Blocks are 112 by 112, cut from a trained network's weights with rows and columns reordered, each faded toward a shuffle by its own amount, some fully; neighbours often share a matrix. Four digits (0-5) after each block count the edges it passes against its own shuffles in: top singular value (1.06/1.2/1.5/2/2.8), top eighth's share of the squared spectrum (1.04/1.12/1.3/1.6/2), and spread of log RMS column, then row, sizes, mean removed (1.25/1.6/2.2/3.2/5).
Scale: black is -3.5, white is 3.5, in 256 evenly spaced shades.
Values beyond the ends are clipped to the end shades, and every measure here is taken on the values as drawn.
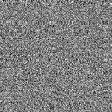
4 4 1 2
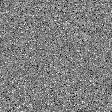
2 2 0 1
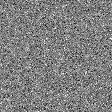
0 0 0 0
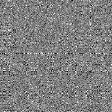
4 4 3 2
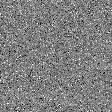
0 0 0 0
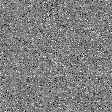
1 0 0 0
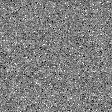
1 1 0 0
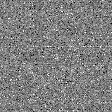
2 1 1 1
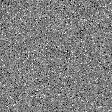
0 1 0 0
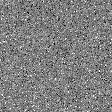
0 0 0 0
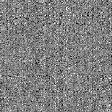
3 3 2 3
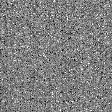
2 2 0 1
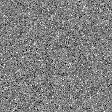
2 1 0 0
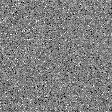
1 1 1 0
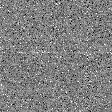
1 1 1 0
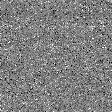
1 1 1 0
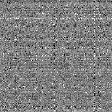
3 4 3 2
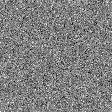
2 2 0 1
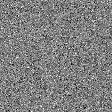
2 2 0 0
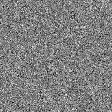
2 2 0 1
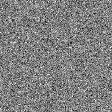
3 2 0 1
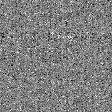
2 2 0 2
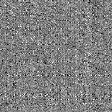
3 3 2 3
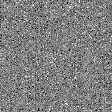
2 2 0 1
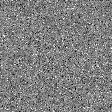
0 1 0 0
